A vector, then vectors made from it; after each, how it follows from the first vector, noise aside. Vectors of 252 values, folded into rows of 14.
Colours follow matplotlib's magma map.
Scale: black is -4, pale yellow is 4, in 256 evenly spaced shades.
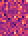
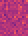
shrunk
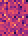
negated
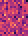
negated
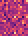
copied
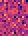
negated
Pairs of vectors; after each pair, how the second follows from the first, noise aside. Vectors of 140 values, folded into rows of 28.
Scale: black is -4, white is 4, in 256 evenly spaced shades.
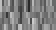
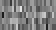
shuffled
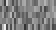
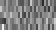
shuffled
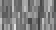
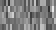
shuffled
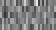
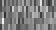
shuffled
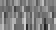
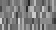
shuffled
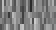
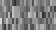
shuffled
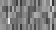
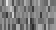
shuffled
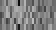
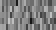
shuffled
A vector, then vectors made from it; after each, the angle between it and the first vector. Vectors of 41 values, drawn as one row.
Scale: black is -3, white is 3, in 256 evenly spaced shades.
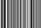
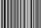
nearly parallel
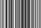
partly opposed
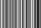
partly opposed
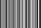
partly opposed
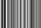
nearly parallel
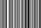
partly opposed
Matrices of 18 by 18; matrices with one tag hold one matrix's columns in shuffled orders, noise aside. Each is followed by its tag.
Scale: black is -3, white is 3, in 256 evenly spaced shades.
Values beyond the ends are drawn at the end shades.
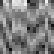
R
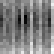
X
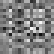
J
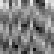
R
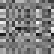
J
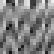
R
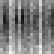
X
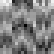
R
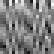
R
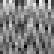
R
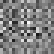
J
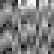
R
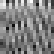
R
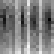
X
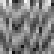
R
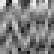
R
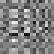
J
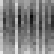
X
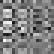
J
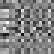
J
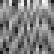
R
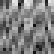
R
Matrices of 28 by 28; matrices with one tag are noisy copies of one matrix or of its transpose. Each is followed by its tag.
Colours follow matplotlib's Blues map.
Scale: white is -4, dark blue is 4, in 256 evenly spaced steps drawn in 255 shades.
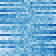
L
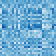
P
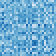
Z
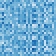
Z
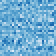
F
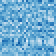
F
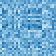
P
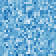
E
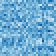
F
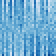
L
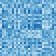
P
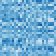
F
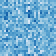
E
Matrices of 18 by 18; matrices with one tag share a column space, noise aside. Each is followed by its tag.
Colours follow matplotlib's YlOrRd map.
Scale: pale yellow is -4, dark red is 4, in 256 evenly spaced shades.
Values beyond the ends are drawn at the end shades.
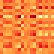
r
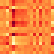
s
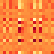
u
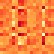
s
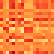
u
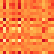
u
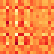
s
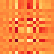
u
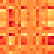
s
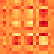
s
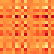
r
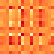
s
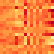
s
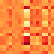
s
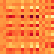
r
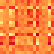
s
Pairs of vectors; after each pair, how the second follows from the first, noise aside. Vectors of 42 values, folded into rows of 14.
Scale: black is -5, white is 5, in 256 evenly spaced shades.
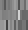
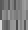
wrapped around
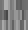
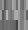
wrapped around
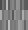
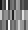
scaled up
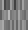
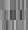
wrapped around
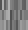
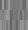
shrunk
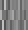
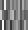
scaled up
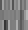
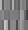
negated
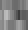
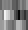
scaled up
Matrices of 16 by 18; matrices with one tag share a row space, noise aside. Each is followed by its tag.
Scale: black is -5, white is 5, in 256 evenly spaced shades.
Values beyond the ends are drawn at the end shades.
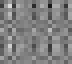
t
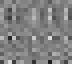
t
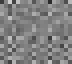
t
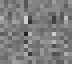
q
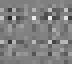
t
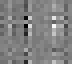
q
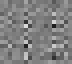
q
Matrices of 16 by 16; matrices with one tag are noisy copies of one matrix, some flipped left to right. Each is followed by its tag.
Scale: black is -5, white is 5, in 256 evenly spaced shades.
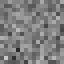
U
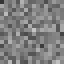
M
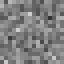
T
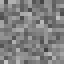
T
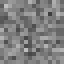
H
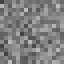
M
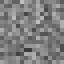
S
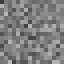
M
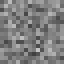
H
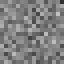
M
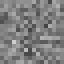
H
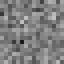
T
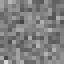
T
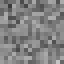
T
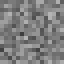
S
